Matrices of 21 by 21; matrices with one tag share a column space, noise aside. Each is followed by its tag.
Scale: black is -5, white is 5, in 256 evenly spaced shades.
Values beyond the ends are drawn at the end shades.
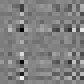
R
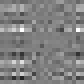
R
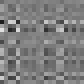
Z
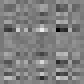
R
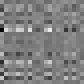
R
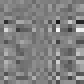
Z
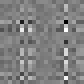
Z
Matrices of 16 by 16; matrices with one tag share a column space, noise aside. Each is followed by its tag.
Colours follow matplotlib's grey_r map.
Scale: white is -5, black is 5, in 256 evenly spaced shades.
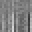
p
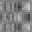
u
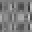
u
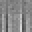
p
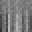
p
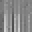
p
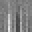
p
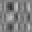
u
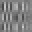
u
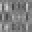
u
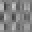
u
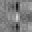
u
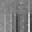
p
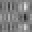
u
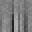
p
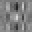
u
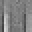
p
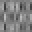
u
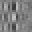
u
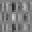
u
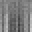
p
